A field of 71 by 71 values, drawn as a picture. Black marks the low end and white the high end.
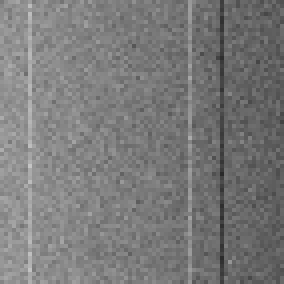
The field climbs toward the left. Columns 8, 48 and 56 differ from the columns beside them. No regular stripes run through it.
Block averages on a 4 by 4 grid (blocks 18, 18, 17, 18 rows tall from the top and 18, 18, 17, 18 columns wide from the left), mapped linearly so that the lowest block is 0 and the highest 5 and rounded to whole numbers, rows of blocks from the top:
5320 / 5320 / 5320 / 5320
